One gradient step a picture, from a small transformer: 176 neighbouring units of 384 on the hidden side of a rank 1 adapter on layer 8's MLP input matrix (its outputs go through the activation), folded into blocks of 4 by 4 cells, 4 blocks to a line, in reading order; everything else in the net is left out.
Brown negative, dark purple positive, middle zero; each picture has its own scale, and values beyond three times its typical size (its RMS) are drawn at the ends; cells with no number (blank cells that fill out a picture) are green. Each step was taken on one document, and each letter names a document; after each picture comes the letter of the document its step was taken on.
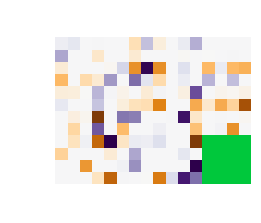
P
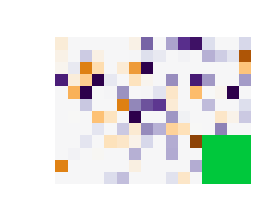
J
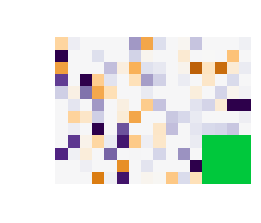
P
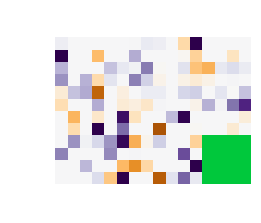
P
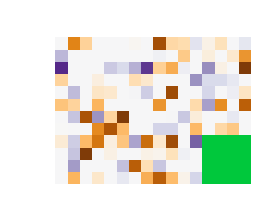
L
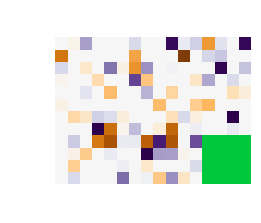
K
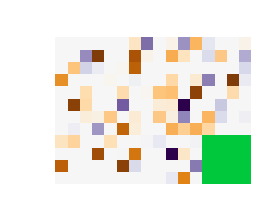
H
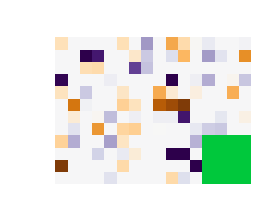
H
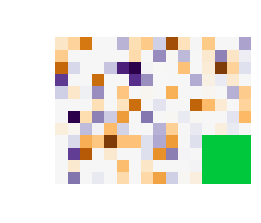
L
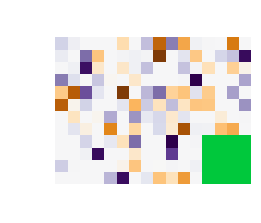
J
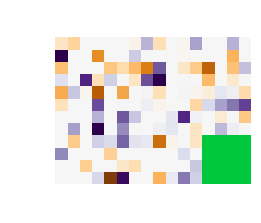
P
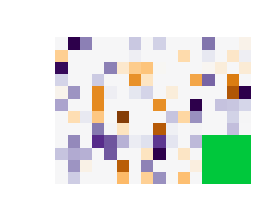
L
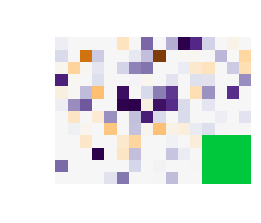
J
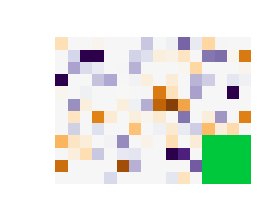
H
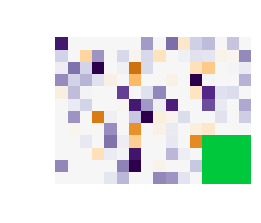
J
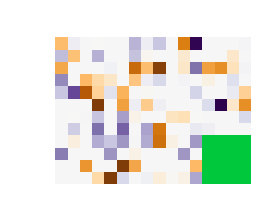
P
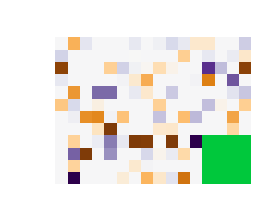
L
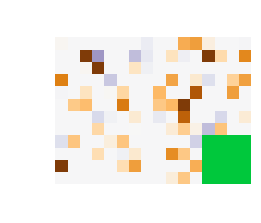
H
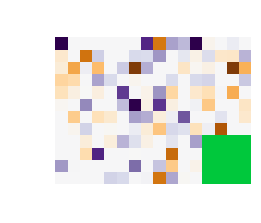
J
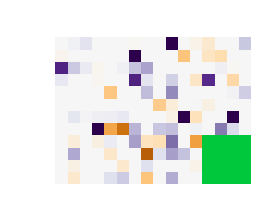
K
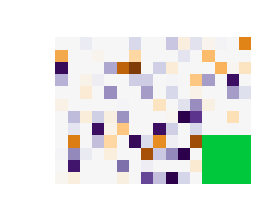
K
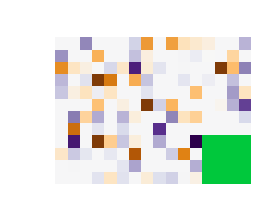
P
